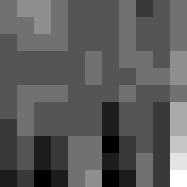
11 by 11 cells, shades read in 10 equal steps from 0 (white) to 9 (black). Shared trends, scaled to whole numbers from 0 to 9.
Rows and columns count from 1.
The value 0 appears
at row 11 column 11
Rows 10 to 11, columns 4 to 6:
7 5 5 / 8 5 4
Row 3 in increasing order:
5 5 5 5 5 6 6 6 6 6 6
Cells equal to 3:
2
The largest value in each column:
8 7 9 8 6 6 9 8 7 7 5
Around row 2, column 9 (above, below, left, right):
7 6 5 6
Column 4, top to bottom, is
5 5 5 6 6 5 6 6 7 7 8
